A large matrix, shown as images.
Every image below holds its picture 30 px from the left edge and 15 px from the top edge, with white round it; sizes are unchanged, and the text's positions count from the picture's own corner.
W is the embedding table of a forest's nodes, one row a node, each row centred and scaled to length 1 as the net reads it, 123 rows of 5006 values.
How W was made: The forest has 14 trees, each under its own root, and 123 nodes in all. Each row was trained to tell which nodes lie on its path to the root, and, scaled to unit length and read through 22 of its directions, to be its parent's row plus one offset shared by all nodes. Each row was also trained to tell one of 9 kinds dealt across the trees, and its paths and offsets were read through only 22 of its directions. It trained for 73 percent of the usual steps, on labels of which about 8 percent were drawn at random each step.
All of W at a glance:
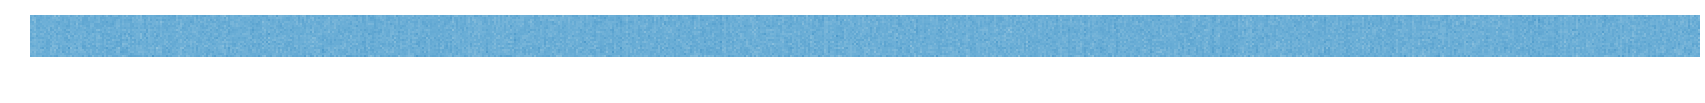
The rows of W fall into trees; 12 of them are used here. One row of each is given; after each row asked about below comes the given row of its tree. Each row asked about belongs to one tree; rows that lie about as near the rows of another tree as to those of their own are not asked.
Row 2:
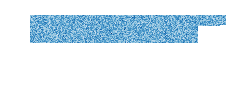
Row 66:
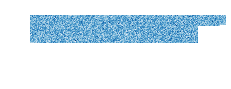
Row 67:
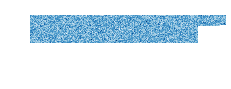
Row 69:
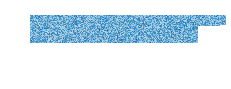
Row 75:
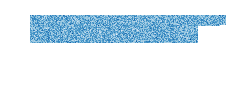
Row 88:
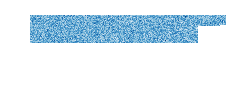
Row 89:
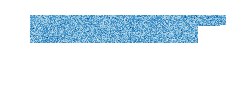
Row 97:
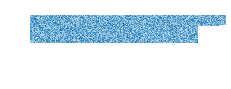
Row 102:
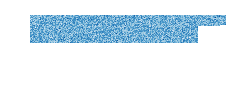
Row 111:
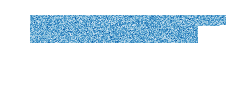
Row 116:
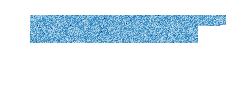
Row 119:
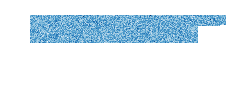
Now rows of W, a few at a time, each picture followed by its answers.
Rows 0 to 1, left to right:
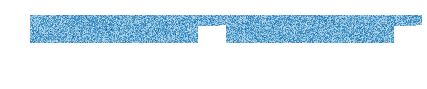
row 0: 119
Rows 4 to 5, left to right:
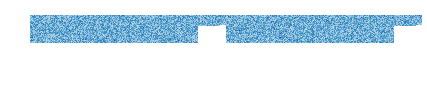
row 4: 2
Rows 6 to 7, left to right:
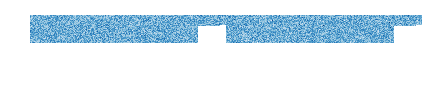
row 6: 75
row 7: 111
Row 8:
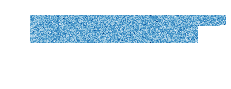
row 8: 119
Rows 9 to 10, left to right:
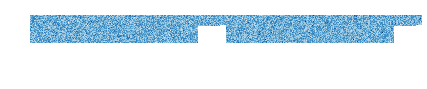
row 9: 111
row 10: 116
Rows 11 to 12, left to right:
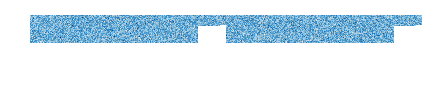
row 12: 111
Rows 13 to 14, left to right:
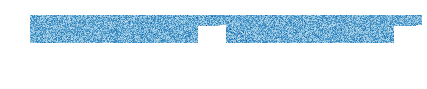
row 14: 116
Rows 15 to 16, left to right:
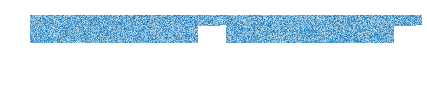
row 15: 116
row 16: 111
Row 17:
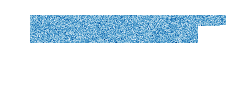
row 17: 75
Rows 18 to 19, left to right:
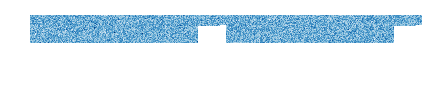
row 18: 119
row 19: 97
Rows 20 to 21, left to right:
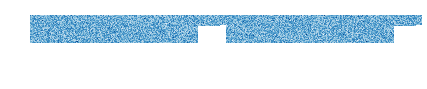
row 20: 75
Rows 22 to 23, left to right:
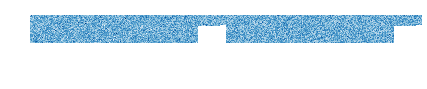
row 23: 75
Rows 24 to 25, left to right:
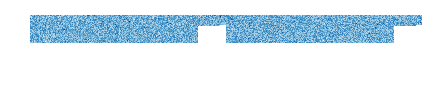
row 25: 69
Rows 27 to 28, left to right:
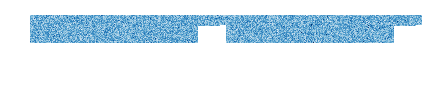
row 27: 66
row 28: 97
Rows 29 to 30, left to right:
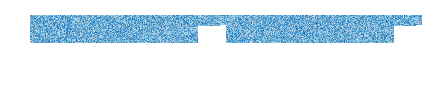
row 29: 116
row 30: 116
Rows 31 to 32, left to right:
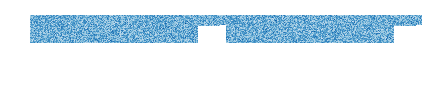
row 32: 2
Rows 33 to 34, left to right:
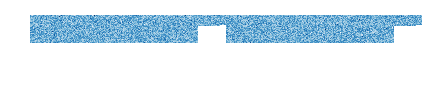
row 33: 102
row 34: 97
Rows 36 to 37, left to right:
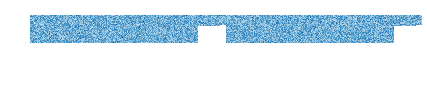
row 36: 116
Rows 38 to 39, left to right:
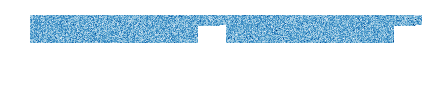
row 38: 97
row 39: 66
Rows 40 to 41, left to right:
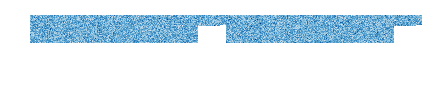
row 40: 116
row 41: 67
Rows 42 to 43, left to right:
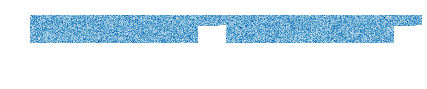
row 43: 119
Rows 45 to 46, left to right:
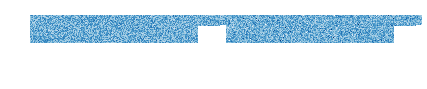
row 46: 119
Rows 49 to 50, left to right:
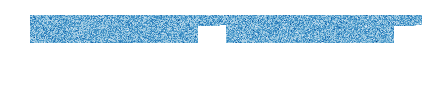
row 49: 67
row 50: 119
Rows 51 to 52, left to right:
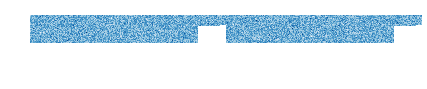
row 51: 69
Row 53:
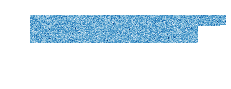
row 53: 97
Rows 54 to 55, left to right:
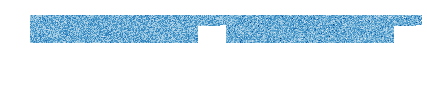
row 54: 116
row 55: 119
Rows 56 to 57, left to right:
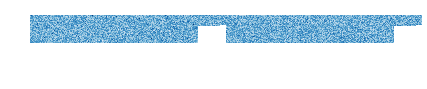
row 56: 69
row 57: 75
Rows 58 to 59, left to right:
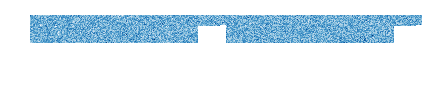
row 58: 116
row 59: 75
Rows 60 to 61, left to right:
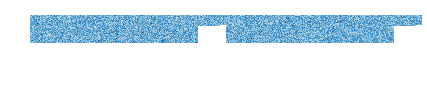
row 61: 89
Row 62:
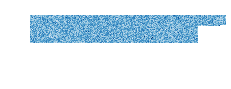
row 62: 116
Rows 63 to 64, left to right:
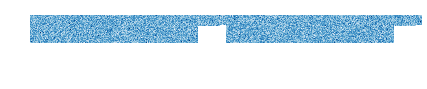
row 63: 66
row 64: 67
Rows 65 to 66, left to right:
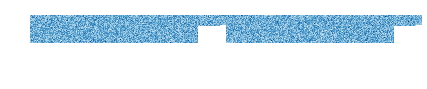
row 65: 116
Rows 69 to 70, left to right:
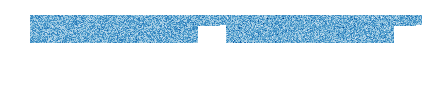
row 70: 119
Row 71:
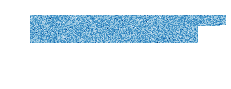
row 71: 75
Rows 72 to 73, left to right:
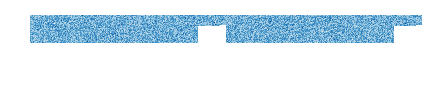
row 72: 75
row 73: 102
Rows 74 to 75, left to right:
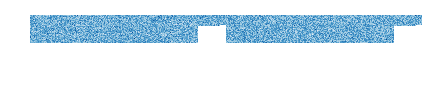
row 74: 97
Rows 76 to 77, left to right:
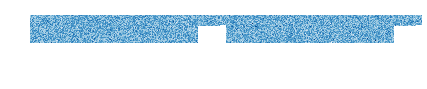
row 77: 67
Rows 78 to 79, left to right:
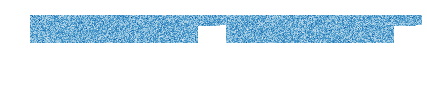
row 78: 88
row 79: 97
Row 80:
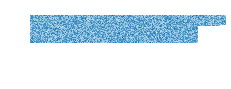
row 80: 69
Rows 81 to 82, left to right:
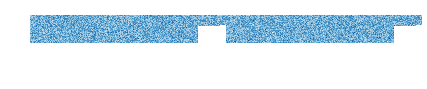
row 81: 119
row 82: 119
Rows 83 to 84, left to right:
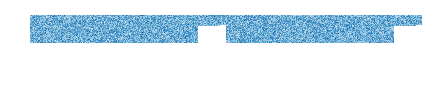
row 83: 111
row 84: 89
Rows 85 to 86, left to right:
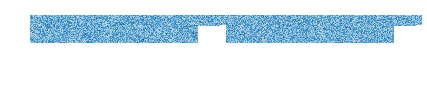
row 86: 66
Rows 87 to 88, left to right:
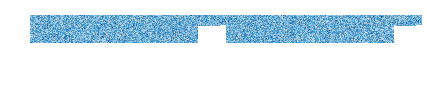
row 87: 119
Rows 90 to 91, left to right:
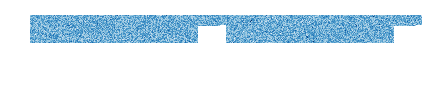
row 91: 111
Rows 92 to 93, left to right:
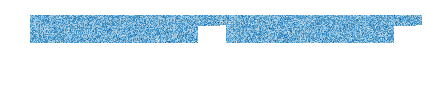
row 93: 89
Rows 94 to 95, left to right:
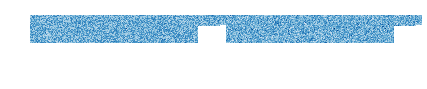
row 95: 66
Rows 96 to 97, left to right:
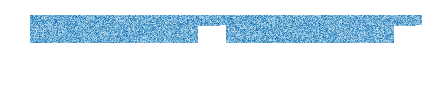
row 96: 69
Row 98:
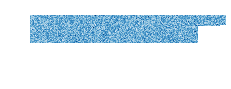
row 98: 75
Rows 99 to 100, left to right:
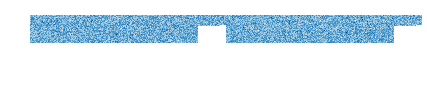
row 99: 111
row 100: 111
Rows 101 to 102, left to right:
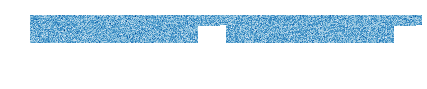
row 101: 111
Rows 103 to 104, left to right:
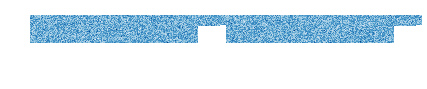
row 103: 111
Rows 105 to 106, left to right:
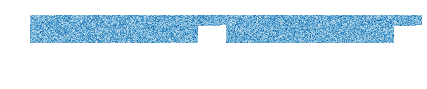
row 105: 97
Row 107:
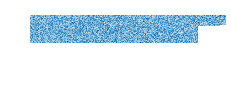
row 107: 75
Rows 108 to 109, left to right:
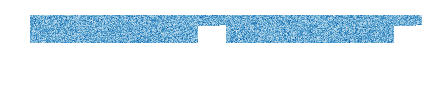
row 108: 97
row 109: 111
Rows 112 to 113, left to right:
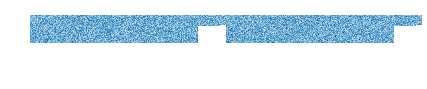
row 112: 66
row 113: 67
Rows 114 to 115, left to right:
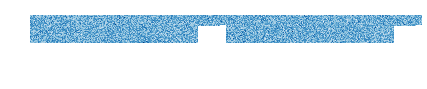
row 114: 97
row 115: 75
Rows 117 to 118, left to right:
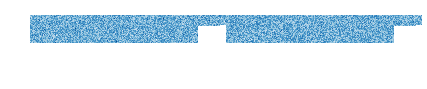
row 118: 2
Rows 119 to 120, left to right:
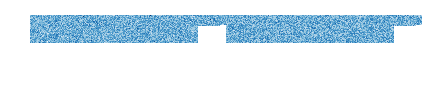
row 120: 89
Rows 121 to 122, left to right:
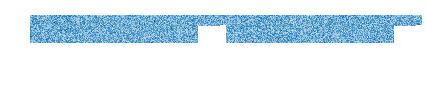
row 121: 97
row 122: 89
